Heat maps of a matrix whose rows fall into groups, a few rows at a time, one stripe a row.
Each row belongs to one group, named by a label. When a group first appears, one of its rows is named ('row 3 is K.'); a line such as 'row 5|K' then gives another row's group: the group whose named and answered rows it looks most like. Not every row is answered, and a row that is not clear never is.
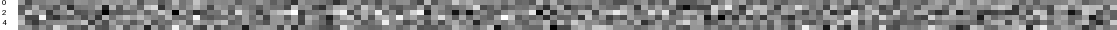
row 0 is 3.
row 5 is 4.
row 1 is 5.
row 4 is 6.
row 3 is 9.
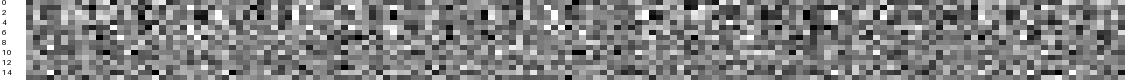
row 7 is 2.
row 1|4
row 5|4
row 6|6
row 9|9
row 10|2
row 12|9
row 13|3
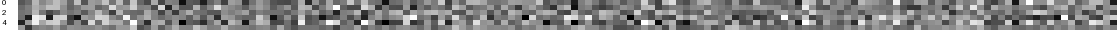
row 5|3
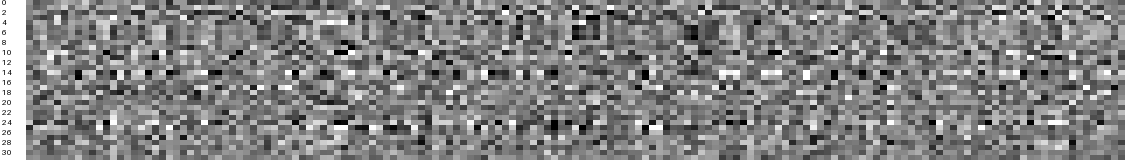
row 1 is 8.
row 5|5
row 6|5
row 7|5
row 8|3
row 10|4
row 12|2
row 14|5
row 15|5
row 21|2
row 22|9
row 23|3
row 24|9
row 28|2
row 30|4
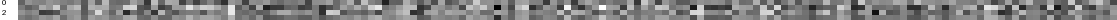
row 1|8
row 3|8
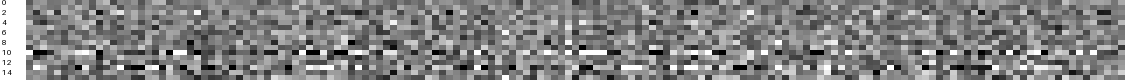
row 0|5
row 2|2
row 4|6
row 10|6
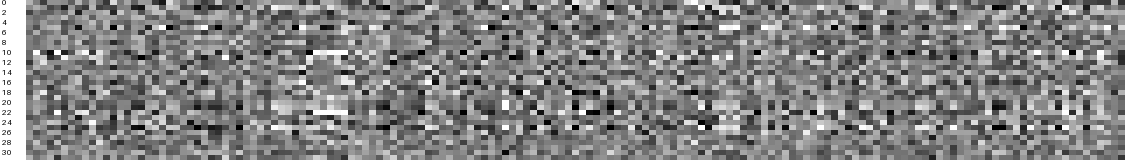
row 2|5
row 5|5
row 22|2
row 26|5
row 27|9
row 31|9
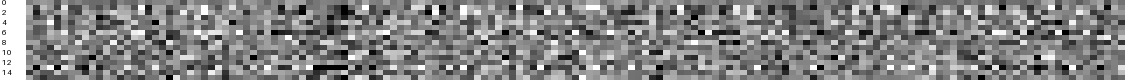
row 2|3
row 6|8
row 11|4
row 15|6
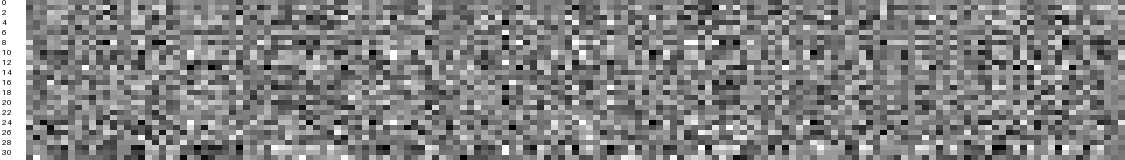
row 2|4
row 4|8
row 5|5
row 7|8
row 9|8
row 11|6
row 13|9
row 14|3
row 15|9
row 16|9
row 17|8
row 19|4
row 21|3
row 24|6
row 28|4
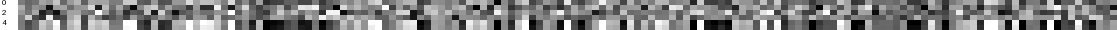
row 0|8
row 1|9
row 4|8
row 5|8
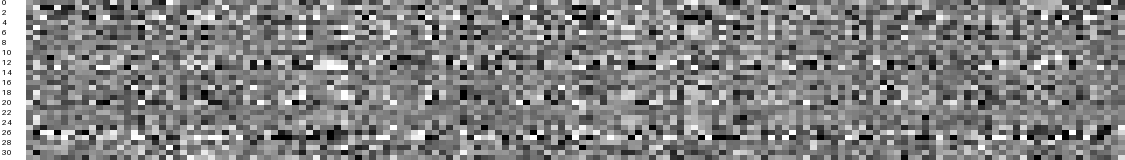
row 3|5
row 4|8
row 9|2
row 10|8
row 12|2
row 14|2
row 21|6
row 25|6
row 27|8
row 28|4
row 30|3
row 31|6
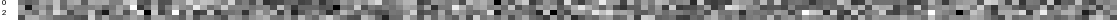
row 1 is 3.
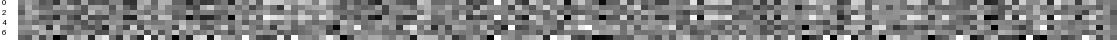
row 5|3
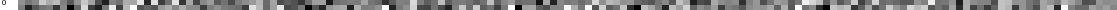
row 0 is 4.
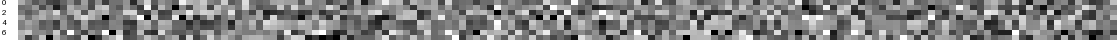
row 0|6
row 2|8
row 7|2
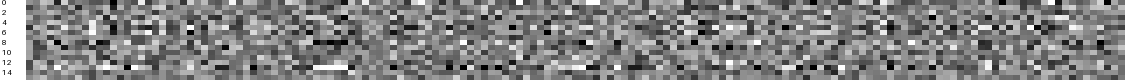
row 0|3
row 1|5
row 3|9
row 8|2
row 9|9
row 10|6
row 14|4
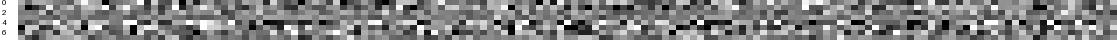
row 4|8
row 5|5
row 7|6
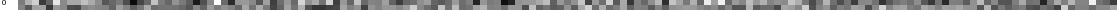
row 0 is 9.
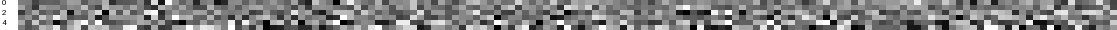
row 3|4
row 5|8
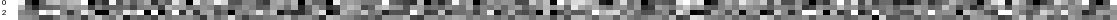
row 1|6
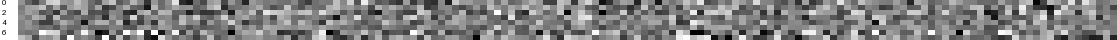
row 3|3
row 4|4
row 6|4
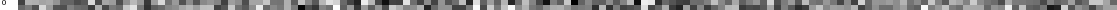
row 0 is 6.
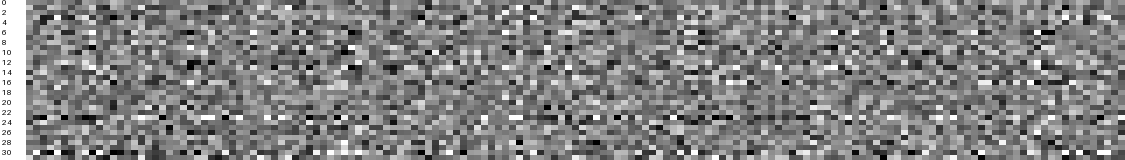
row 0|3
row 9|4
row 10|3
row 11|6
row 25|6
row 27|6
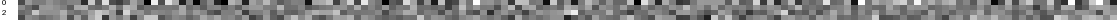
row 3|5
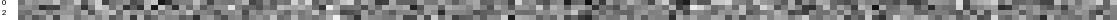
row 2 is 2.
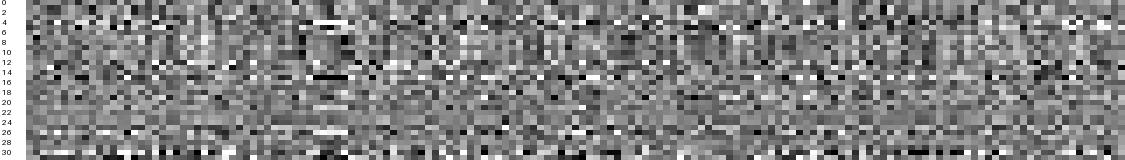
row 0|5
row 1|4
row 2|4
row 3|6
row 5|5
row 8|3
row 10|3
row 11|3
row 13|9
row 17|8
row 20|9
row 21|2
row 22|5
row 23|8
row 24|8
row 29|6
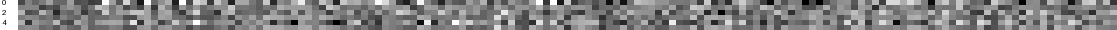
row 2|9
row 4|3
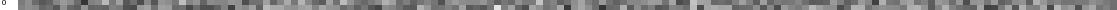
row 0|4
